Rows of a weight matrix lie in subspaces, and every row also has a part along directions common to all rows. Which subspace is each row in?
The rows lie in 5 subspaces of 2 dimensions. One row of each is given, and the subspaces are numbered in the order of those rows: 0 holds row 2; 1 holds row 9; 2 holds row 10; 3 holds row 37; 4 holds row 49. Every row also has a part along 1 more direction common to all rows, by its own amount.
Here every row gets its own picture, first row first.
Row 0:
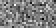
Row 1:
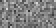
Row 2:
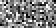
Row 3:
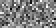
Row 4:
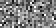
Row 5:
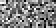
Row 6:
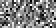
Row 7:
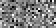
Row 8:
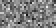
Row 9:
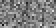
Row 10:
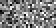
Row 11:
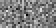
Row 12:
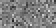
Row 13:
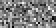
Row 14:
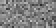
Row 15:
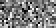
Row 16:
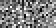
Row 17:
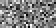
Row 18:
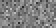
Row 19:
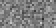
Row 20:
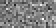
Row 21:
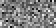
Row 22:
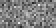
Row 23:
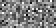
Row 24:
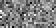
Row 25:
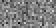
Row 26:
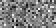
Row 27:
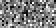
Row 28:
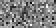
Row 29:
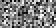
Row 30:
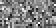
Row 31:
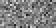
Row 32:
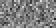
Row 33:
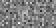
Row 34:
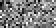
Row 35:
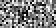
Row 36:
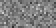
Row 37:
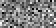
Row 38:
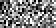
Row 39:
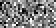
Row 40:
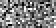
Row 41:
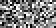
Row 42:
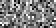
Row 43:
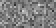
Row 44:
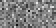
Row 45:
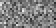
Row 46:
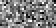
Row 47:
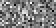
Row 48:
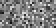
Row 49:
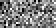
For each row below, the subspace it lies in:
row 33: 1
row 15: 0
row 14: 0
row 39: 4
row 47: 4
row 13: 0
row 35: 1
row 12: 3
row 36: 4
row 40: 2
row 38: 4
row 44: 3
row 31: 2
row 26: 3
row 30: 0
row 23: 3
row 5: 0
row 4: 1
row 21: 3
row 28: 3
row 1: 3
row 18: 1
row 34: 4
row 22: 4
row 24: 4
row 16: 2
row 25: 1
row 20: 0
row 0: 0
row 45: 4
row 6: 1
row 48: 2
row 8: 0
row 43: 4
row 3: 1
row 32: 1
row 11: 2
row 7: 3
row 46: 0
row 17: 2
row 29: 1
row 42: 1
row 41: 2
